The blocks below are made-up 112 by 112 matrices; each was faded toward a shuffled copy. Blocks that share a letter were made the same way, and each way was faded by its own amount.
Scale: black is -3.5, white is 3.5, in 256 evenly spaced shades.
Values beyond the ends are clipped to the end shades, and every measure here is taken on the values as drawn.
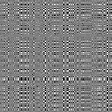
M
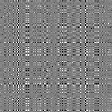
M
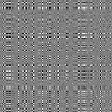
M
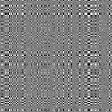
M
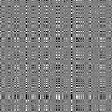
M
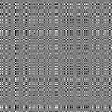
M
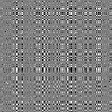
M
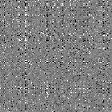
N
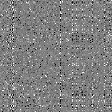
N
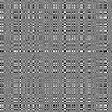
M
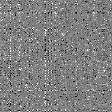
N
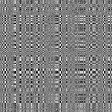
M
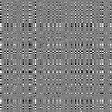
M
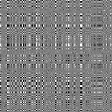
M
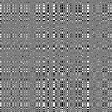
M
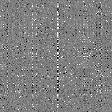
N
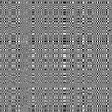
M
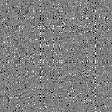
N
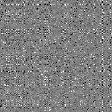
N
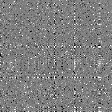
N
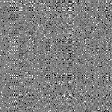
N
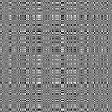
M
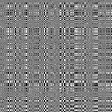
M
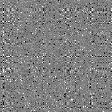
N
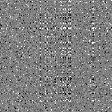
N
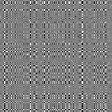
M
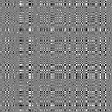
M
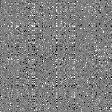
N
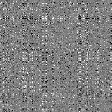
N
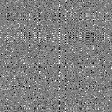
N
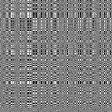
M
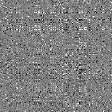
N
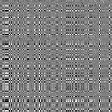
M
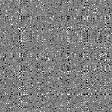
N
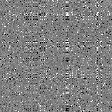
N
